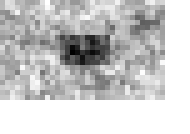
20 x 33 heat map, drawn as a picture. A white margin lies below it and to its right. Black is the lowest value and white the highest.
Histogram: skewed, a long tail of low values. Average level on the scale: 70%. Stripes: none. Odd patch: lower, in the centre. Ninth with the lowest average: centre.
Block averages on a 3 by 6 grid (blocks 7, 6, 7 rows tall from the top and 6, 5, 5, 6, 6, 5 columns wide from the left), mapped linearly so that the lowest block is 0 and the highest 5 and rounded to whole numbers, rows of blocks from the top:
454543 / 441044 / 444345
